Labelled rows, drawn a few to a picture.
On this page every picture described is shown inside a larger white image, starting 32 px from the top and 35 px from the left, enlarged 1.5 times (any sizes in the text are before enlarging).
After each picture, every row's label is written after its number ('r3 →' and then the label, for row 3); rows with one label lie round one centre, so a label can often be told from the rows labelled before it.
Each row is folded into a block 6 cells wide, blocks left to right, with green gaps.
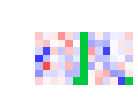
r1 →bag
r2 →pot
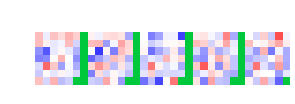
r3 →bag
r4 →bag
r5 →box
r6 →bag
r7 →bag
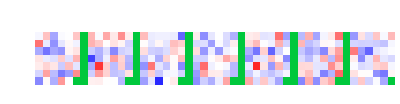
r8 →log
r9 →bag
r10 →box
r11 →box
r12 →bag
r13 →log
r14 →pot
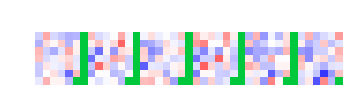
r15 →pot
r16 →bag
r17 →pot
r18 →bag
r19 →log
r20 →log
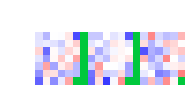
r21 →box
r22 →box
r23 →log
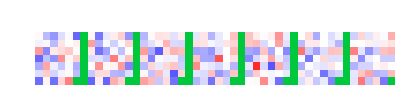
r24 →box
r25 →box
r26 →pot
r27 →log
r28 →bag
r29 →pot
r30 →pot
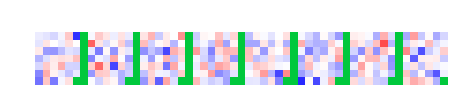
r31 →box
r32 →bag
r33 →log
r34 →pot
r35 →pot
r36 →box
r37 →bag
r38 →pot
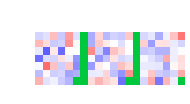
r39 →bag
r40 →pot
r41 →log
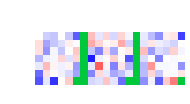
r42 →box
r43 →bag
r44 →box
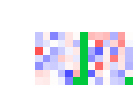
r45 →pot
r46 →bag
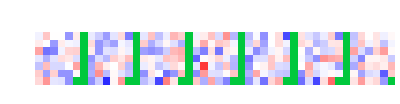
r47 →pot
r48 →box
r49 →log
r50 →bag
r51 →box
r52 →box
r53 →pot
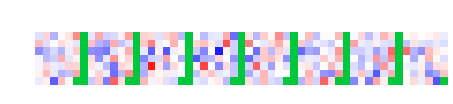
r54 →log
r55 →log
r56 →bag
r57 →bag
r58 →bag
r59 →log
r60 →log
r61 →pot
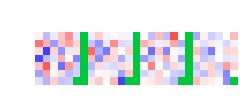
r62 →bag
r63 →pot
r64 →bag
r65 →pot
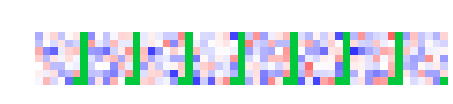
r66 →pot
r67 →log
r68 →pot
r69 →box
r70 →log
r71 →box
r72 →log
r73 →pot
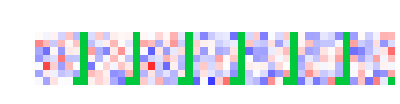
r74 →bag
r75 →pot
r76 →bag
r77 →box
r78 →log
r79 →box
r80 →log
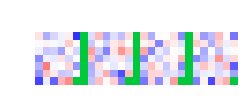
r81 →box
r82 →pot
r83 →box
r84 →box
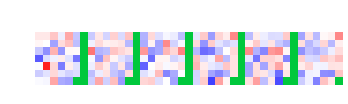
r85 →bag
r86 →pot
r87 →pot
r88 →log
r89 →pot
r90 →log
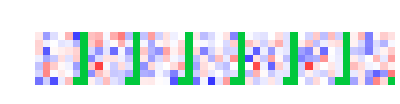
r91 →box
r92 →bag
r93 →pot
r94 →box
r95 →bag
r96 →bag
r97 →log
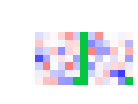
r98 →bag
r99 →pot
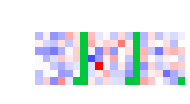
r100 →log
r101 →bag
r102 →pot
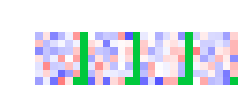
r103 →log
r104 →box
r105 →box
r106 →pot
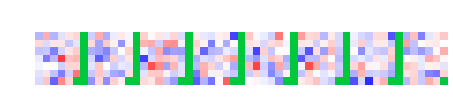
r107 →log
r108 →log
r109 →bag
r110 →box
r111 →bag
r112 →bag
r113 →box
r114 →log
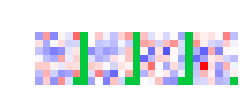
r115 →log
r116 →log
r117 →bag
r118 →bag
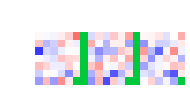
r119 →log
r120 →log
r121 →pot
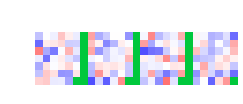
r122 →pot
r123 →box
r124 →log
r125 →box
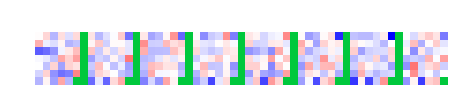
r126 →log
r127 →box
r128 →box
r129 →box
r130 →log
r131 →box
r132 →box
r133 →box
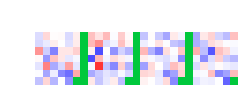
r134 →pot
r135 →bag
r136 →pot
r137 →pot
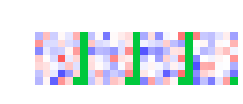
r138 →log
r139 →log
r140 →log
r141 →box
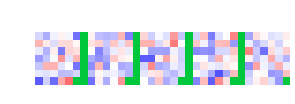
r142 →box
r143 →box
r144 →bag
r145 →log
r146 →pot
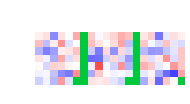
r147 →log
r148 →bag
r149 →log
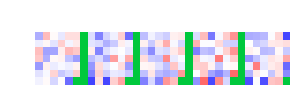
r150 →pot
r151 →box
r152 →log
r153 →log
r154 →box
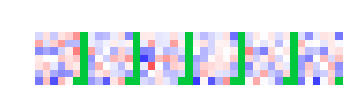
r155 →log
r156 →box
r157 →bag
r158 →box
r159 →pot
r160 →box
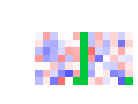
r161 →log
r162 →pot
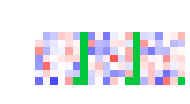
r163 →box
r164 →log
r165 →log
